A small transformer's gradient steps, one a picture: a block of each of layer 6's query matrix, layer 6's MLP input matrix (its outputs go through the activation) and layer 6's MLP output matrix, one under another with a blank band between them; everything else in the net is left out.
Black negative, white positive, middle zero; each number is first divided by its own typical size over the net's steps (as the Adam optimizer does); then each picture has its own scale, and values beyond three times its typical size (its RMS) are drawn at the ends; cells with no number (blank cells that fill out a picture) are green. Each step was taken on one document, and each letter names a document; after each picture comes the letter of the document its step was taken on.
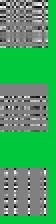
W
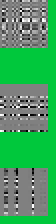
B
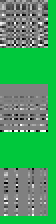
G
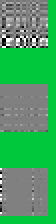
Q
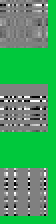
W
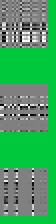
B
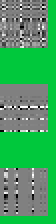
B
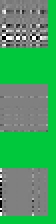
Q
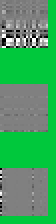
Q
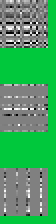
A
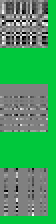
G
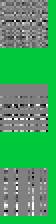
G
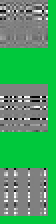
W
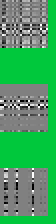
B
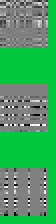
W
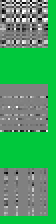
G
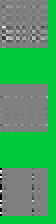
Q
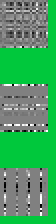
A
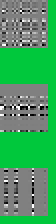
B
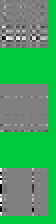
Q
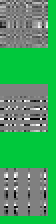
W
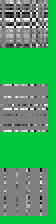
A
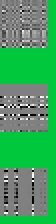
B
